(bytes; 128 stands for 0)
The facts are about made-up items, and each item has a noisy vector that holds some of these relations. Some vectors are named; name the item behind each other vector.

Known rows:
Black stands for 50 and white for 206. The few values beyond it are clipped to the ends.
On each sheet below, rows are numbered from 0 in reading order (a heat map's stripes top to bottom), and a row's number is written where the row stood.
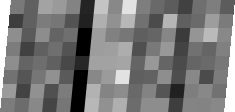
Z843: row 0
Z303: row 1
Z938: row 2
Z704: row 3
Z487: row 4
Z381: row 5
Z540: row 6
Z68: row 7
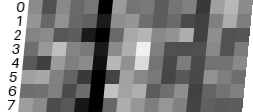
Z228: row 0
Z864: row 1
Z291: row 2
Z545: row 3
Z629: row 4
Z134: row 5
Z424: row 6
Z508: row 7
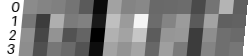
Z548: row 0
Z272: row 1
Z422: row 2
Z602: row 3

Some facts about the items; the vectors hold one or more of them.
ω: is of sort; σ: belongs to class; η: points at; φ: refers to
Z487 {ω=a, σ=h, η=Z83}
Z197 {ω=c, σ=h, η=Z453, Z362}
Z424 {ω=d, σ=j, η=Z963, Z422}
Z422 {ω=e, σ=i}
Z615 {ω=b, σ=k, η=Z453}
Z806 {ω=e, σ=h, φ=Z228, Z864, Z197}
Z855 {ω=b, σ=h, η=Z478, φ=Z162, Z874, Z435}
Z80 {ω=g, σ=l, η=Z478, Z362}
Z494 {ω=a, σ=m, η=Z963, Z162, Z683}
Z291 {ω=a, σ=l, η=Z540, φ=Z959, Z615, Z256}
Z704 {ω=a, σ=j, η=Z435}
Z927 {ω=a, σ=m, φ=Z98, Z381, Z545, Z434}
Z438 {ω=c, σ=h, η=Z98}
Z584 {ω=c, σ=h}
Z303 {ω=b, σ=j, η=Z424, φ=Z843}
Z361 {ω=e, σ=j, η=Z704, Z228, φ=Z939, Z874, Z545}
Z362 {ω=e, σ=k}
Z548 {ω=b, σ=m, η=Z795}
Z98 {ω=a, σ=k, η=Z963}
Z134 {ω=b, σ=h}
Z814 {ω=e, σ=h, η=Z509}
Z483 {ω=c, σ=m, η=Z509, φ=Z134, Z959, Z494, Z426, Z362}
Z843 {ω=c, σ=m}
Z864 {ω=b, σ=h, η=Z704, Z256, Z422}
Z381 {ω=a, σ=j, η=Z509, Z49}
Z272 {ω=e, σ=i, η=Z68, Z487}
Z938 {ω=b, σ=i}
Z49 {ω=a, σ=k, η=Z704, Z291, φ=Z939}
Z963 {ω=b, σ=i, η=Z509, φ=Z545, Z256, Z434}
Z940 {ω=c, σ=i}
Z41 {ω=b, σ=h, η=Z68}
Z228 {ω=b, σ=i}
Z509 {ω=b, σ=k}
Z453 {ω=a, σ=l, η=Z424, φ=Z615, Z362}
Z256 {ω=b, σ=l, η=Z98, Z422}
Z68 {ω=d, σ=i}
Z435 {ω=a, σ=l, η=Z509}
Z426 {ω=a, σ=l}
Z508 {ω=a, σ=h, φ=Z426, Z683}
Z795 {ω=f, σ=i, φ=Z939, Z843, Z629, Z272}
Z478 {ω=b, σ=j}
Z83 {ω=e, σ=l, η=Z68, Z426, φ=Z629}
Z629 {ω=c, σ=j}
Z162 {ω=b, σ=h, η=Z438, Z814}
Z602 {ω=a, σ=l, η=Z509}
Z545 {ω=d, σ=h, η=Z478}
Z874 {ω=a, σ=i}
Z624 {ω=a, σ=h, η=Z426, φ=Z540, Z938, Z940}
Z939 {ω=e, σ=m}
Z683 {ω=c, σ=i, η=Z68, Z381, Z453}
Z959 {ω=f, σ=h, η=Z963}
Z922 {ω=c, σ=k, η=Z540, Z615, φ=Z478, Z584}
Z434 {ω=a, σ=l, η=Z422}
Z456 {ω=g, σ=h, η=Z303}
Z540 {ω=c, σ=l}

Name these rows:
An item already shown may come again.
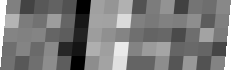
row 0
Z704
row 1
Z98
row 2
Z41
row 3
Z927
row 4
Z381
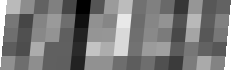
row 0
Z494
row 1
Z874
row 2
Z435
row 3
Z83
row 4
Z864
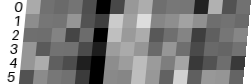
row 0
Z426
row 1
Z49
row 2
Z424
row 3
Z487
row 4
Z483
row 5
Z963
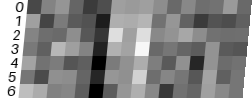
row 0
Z855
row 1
Z456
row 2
Z49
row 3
Z939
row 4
Z683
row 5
Z435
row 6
Z615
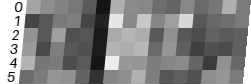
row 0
Z509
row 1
Z795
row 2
Z814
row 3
Z456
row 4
Z922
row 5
Z162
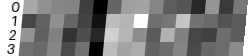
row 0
Z959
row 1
Z361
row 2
Z806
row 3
Z424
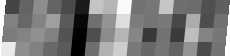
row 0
Z361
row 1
Z434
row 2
Z256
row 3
Z362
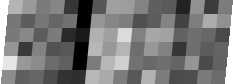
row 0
Z959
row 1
Z478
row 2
Z927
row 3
Z80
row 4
Z362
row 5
Z624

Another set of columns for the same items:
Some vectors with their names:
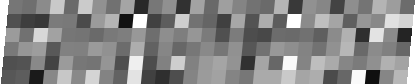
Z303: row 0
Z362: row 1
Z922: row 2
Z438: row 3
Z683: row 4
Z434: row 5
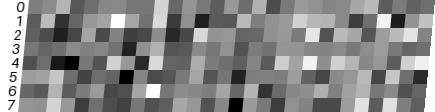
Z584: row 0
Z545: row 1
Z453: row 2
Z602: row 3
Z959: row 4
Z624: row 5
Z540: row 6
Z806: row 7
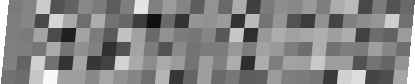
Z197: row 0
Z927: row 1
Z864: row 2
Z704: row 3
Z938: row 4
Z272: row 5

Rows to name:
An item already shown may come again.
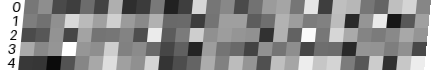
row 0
Z508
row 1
Z874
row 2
Z683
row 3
Z49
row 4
Z256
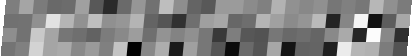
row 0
Z424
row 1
Z874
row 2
Z922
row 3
Z795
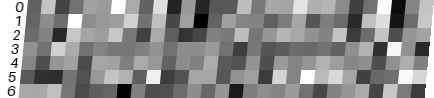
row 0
Z545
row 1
Z939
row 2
Z381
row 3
Z922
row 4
Z509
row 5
Z615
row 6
Z624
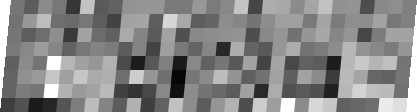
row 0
Z478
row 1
Z68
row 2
Z548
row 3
Z814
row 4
Z361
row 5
Z629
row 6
Z361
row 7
Z134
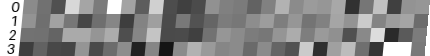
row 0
Z98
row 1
Z456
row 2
Z435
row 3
Z483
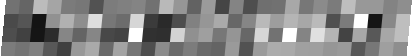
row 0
Z422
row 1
Z434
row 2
Z426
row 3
Z41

